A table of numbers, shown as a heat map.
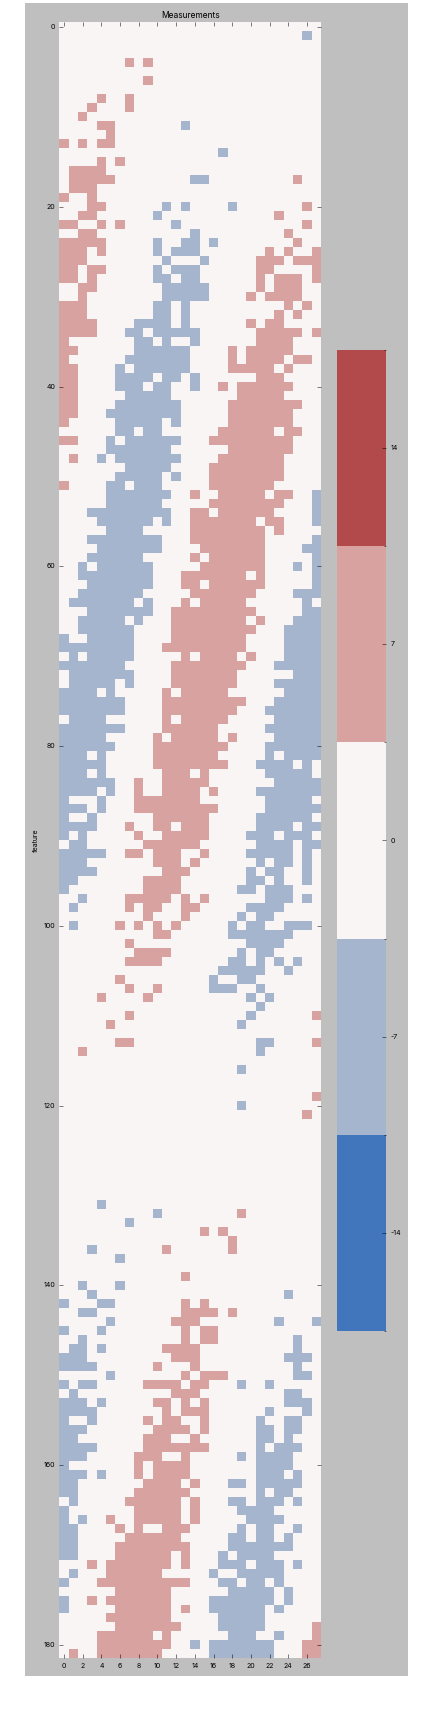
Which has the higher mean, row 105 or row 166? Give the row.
166
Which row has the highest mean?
26
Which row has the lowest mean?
78
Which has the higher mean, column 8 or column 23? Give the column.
8
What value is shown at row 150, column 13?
7
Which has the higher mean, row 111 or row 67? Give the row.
111
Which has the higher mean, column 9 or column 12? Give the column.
12
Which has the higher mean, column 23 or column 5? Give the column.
23
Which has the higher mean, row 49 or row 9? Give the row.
49
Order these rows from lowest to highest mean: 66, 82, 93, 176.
93, 82, 176, 66
